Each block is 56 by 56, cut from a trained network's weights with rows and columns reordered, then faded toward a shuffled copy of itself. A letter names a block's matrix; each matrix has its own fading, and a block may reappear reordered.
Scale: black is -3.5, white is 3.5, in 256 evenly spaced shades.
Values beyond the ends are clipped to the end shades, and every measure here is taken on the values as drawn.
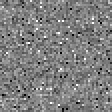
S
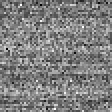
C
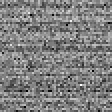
C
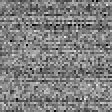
C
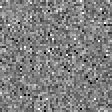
S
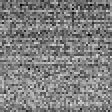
C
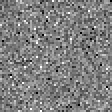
S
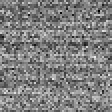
C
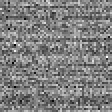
C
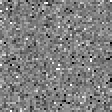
S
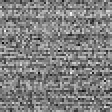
C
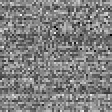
C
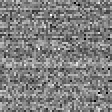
C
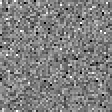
S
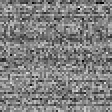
C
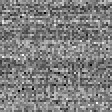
C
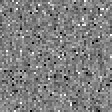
S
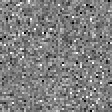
S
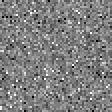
S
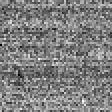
C
